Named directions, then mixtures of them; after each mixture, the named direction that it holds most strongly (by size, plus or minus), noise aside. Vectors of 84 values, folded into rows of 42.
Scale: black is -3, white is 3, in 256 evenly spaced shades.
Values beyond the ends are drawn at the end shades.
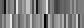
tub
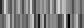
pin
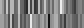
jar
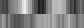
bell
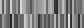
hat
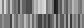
hat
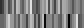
pin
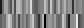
pin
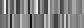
jar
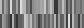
hat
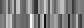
pin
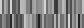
hat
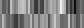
bell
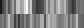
bell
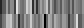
tub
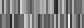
hat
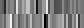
tub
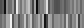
tub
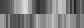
bell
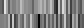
hat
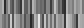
pin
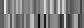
pin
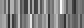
jar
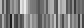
hat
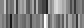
tub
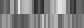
bell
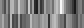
jar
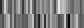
pin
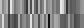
jar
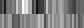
bell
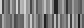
hat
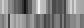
bell
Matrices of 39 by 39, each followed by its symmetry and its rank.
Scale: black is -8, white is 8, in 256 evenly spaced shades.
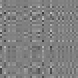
neither, rank two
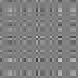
symmetric, rank one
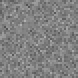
symmetric, full rank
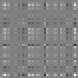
symmetric, rank one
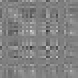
symmetric, rank three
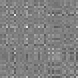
symmetric, rank three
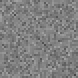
symmetric, full rank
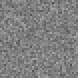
neither, full rank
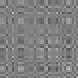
symmetric, rank two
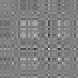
symmetric, rank two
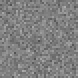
neither, full rank
